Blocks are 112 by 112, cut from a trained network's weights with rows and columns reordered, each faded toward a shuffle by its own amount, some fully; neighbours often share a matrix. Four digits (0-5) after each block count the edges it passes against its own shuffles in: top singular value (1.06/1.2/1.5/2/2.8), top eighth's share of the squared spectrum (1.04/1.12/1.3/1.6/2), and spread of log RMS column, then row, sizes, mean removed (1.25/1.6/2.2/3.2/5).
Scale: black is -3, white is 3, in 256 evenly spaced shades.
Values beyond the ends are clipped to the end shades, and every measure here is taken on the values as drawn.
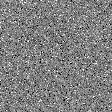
1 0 0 0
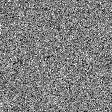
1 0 0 0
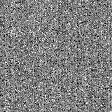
2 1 0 0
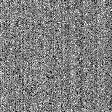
3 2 0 1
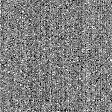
3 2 0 2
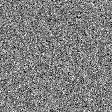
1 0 0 0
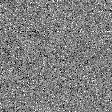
2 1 1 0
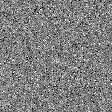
0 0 0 0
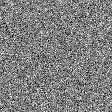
1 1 0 0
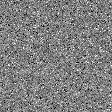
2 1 0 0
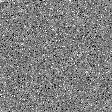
1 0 0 0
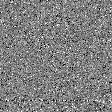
2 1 1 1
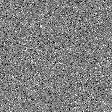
1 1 0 0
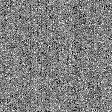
2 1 0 0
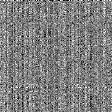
4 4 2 3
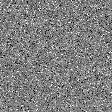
0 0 0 0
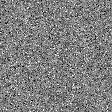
0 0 0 0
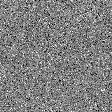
0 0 0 0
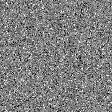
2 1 0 1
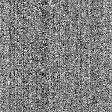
3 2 1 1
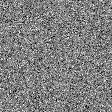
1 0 0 0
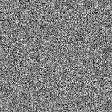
3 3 1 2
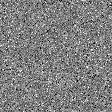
1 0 0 0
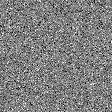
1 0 0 0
